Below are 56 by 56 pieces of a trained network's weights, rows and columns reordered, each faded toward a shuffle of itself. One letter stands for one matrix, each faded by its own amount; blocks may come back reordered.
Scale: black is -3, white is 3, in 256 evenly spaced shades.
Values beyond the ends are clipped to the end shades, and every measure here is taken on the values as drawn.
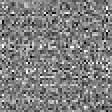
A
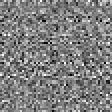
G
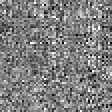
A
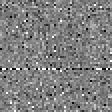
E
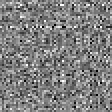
G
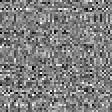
G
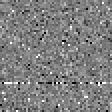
E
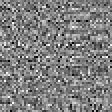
G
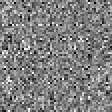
A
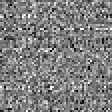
G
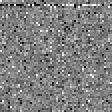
E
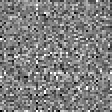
A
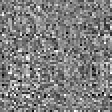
A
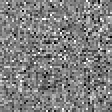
E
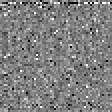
E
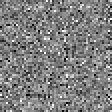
E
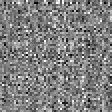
A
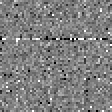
E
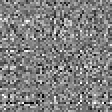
G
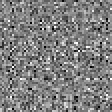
A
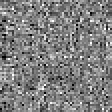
A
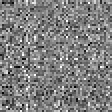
A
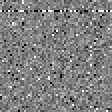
E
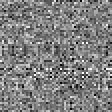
G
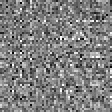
A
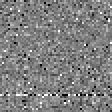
E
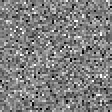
E
